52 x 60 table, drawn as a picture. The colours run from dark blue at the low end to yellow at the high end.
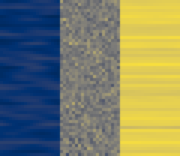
The table splits into one row of 3 panels. Panel 1,1: very low, streaked across, faint in contrast. Panel 1,2: middling, fine-grained. Panel 1,3: very high, streaked across, faint in contrast.
